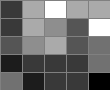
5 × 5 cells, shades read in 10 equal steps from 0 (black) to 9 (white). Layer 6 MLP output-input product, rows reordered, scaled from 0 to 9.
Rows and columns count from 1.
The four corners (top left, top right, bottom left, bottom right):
2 6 4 0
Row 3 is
3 5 6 3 4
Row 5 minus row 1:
2 -5 -7 -4 -6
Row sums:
29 25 21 11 9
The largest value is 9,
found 2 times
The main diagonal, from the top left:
2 6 6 2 0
